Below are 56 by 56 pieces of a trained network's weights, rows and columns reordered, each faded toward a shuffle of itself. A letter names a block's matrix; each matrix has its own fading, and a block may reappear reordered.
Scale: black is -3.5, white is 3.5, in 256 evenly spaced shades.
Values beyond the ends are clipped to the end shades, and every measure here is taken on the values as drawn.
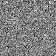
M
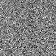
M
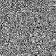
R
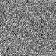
R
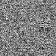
R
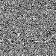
M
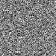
R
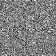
M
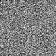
R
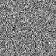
R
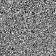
M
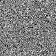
M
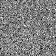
M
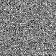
M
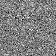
M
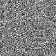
R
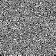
M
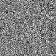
R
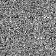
M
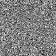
M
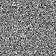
M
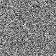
M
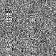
R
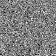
M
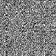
R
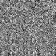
R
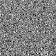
M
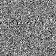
M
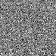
M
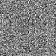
R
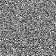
M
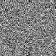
R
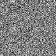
R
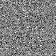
M
